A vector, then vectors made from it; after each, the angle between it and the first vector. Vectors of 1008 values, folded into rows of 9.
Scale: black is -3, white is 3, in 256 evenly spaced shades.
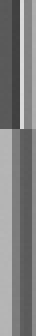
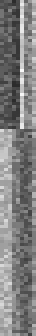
nearly parallel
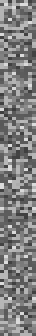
orthogonal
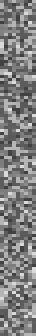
orthogonal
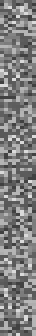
orthogonal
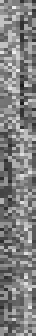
partly opposed
